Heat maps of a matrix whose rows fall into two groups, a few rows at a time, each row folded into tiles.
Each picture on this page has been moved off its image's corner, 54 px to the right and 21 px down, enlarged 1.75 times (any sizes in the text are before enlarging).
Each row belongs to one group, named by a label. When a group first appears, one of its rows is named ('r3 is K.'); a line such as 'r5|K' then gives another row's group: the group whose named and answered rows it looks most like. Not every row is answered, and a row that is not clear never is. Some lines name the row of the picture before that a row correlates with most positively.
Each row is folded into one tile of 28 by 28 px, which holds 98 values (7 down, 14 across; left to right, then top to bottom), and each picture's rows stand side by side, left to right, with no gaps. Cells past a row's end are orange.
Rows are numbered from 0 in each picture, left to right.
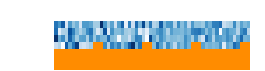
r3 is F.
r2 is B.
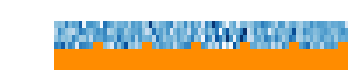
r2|F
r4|F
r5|B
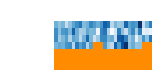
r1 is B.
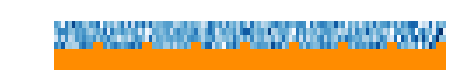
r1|F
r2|F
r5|B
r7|F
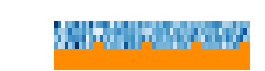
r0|B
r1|B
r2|F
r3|F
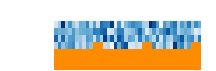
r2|B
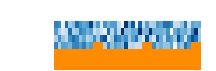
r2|F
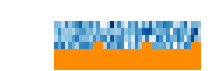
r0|B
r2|F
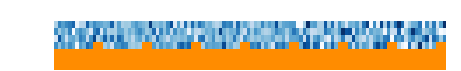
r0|F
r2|F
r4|B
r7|B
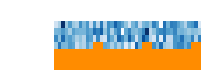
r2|B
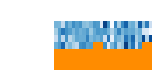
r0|B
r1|B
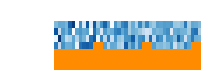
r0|F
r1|B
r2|F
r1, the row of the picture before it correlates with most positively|1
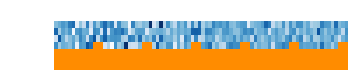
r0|F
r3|B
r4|F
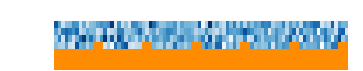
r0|B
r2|B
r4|F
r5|F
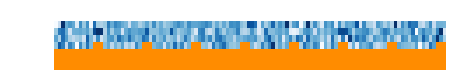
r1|F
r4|B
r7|F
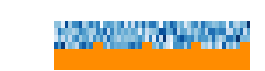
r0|B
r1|F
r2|B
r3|B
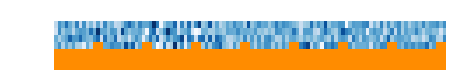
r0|F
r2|B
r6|F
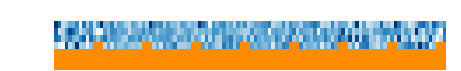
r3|B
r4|F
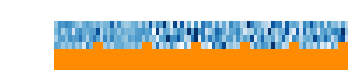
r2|F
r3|B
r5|F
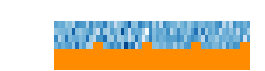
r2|F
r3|F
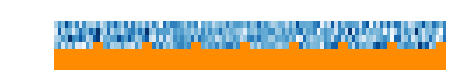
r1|F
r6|F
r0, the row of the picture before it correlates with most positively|2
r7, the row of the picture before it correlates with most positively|1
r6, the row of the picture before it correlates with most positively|3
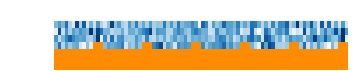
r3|B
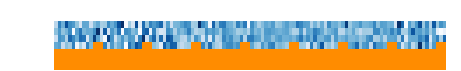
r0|F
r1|F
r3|B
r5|B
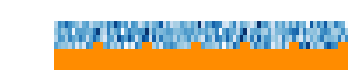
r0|F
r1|F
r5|B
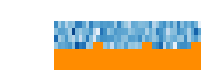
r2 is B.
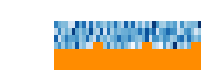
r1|F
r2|B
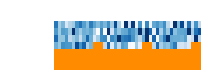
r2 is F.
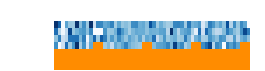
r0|B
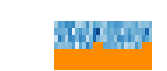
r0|F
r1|F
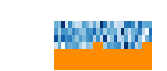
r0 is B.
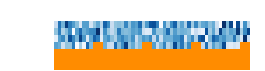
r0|F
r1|B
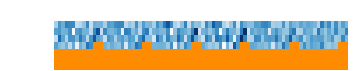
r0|F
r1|F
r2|F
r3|F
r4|F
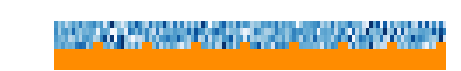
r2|F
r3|B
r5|F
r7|F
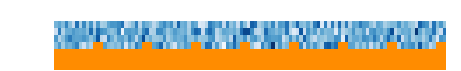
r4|B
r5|F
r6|F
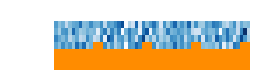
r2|B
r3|F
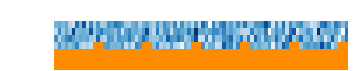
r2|F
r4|F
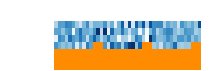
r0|F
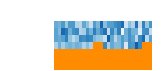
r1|F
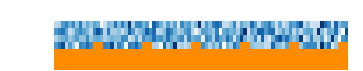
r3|F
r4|B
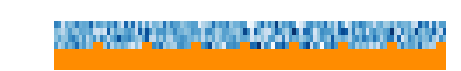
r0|B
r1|F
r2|B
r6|F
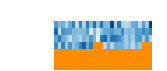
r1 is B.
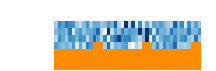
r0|F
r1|F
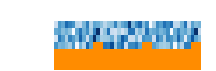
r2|F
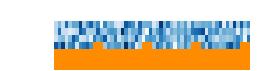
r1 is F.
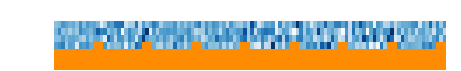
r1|F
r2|B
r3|F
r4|B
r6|F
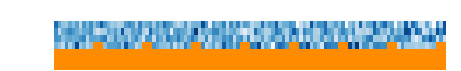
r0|B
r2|F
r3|B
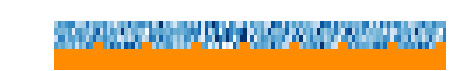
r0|F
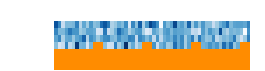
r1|B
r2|B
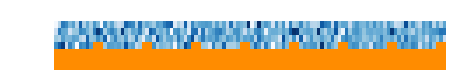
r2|F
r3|B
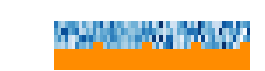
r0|B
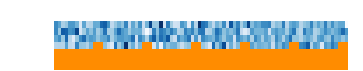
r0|B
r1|B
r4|F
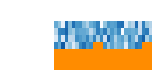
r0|B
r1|F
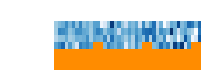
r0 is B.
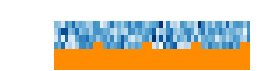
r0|B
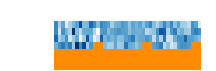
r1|B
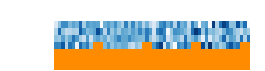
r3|B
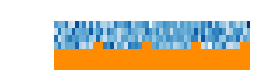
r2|F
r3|B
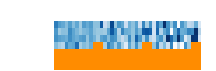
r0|B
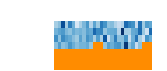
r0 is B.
